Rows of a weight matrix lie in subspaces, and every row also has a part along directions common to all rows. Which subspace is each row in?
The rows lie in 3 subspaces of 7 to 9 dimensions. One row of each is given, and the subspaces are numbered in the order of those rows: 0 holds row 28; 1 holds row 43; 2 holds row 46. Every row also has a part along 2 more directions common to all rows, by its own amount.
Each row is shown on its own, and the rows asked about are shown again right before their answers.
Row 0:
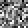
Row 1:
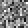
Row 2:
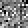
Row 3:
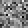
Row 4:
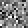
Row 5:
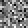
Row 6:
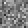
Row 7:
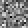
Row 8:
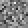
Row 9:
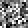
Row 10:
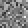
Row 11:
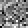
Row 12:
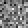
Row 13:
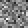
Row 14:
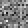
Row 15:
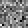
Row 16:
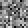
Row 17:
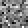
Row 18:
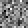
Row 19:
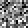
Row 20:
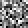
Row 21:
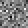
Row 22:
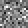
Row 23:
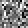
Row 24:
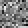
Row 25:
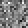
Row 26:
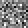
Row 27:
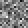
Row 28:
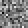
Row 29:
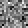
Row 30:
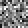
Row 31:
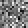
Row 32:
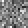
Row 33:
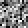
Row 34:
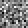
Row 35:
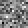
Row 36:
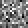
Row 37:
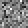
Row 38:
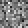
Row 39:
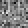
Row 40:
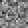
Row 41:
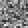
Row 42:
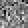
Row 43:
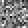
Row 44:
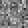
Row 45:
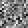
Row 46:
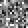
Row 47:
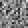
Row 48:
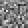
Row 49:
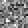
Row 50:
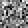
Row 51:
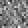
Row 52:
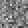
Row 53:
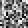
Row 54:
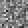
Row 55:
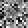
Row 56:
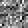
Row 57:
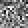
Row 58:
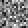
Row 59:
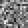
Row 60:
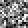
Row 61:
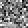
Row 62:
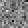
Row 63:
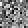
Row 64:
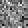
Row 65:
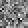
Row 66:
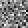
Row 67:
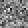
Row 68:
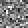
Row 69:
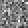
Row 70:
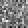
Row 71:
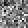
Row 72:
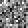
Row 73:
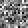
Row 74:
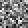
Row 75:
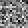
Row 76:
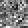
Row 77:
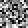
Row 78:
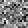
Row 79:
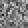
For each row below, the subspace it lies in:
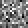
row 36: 2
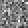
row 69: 1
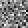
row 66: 0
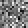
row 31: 1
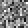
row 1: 1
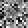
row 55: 2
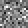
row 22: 1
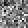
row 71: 2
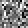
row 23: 1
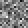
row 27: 1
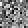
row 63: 1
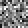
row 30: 0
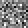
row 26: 0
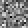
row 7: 1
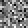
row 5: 1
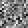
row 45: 2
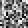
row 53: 2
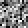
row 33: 0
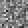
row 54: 2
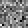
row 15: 0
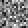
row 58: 1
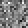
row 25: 0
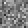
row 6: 2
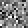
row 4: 2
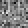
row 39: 0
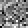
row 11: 0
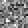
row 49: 2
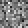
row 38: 0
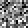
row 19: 0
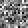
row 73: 2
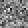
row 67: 1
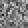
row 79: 1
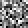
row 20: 2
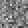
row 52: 2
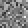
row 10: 1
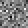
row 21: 2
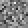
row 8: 2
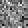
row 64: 0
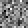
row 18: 1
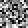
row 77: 2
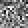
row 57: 2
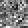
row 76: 0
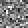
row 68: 2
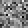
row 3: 0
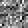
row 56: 0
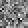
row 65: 2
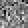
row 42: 2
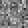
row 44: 0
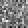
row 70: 0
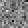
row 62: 1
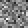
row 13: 2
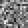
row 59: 2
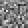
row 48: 2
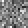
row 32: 1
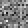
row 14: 2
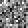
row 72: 2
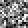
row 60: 1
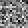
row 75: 1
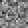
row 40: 2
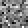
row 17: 0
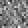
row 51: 0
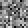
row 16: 1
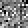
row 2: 2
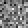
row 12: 2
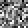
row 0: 1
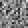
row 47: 1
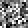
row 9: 1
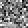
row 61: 0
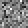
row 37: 1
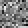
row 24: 0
